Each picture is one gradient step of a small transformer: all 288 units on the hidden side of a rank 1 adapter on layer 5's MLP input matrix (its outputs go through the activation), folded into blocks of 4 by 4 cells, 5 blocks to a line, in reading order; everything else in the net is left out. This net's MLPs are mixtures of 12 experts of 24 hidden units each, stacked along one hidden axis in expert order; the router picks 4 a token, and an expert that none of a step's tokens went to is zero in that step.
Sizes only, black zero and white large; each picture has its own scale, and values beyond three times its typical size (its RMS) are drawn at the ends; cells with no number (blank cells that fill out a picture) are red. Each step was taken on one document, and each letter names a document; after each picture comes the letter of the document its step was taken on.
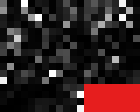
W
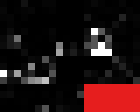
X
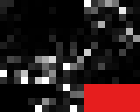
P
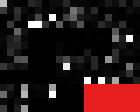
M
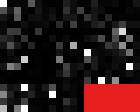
M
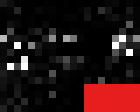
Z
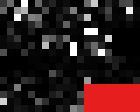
W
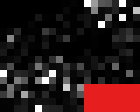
P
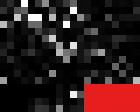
W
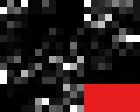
P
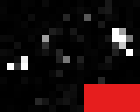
Z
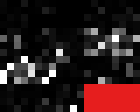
X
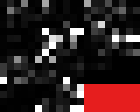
P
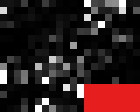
P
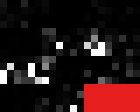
X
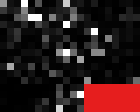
W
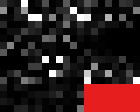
W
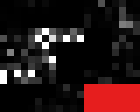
X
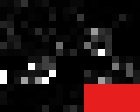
X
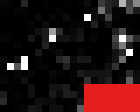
Z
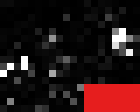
Z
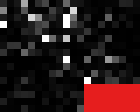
W
